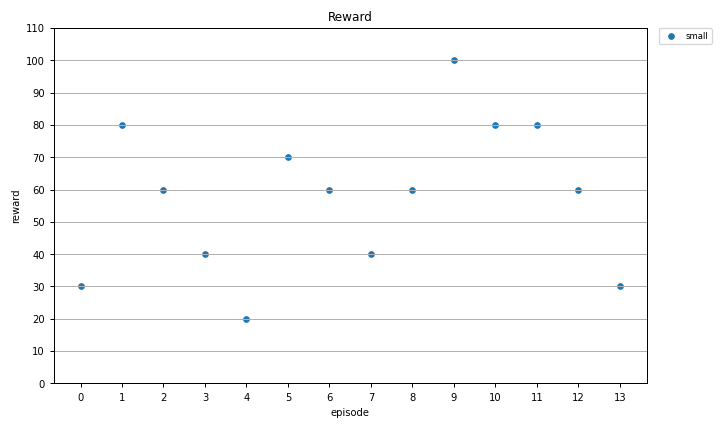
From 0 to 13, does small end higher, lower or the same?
the same
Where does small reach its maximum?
9
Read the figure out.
Title: Reward
x-axis: episode, ticks 0 1 2 3 4 5 6 7 8 9 10 11 12 13
y-axis: reward, ticks 0 10 20 30 40 50 60 70 80 90 100 110
Legend: small
Values:
small: 30 80 60 40 20 70 60 40 60 100 80 80 60 30
